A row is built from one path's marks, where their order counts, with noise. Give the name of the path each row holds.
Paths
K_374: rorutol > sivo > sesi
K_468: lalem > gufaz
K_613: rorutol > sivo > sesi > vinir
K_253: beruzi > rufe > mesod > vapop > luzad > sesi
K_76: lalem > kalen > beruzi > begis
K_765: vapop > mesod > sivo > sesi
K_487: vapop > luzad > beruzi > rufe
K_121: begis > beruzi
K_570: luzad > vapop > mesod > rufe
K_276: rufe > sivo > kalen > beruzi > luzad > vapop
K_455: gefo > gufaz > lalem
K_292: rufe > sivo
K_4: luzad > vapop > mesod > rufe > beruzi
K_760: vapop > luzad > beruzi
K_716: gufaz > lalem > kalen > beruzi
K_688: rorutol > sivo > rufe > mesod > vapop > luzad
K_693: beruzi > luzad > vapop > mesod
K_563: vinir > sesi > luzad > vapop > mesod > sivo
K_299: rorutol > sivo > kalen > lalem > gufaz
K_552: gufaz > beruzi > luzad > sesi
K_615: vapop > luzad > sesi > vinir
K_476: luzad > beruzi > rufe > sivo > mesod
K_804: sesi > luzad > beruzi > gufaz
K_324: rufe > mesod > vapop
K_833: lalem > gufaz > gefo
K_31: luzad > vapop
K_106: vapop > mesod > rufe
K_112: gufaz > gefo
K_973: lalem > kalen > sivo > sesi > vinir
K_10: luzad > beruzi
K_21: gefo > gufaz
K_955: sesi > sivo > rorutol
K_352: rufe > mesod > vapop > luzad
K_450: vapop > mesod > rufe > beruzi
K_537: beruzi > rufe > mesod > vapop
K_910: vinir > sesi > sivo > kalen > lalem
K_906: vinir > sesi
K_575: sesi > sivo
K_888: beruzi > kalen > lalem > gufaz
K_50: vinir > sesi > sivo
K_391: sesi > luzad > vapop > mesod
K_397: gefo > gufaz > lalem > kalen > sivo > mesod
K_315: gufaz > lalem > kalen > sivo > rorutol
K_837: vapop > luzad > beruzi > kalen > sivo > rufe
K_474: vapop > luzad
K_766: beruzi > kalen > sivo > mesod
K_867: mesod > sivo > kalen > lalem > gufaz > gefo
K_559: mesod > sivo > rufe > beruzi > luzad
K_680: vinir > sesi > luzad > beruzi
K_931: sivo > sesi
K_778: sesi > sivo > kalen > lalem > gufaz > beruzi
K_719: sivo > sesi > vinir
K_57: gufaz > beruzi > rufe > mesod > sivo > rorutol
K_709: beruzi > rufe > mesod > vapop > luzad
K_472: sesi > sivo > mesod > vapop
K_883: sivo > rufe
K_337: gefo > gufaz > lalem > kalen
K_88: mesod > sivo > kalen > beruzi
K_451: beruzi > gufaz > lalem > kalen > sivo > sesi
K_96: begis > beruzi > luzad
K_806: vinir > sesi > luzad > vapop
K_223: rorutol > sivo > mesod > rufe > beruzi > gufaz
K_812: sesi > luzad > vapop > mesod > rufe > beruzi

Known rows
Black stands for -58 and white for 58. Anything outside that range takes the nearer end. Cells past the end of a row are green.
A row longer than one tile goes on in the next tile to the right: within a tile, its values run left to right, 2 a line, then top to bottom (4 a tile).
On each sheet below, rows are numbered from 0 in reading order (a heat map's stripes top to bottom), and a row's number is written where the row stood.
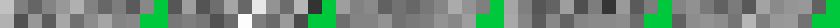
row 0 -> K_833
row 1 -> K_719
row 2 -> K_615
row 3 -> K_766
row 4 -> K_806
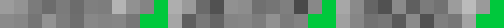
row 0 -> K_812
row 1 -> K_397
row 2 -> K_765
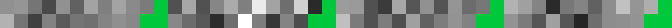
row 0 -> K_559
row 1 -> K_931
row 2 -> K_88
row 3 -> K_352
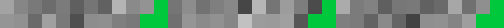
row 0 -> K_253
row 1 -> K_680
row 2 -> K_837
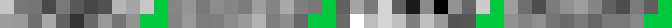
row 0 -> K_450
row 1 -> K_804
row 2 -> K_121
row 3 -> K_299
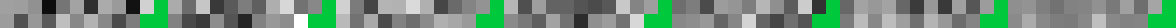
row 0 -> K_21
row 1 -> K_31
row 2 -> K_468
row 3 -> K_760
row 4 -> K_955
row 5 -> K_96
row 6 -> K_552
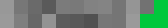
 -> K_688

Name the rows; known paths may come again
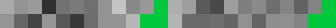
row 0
K_570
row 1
K_867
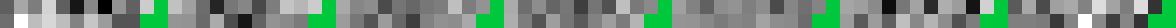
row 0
K_121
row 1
K_324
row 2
K_4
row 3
K_693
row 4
K_451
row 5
K_21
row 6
K_575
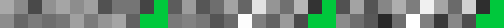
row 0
K_973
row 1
K_719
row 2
K_931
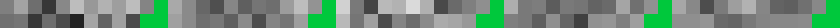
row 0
K_292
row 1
K_765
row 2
K_468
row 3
K_837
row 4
K_315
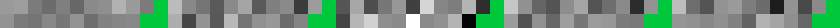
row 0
K_391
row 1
K_455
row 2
K_906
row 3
K_337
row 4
K_888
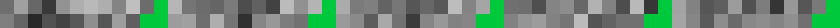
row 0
K_883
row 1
K_537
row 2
K_709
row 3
K_613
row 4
K_766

